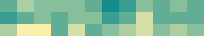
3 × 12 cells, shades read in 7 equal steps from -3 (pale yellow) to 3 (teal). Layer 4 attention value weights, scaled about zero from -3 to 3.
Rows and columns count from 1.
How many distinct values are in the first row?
5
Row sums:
8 8 -11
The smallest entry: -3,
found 2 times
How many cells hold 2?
3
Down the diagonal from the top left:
1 1 -3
